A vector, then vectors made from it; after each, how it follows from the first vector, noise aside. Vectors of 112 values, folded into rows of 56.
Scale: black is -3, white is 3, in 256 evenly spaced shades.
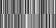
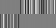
partly zeroed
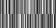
reversed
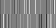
partly zeroed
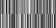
reversed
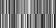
reversed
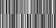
reversed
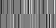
partly zeroed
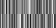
reversed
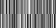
reversed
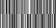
reversed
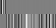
partly zeroed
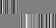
partly zeroed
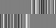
partly zeroed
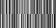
reversed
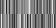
reversed
